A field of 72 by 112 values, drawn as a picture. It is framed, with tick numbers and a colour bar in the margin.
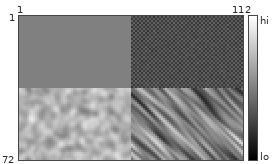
The table splits into 2 rows of 2 panels. Panel 1,1: middling, flat. Panel 1,2: low, checkered. Panel 2,1: high, blotchy. Panel 2,2: middling, slanting down to the right, strong in contrast.
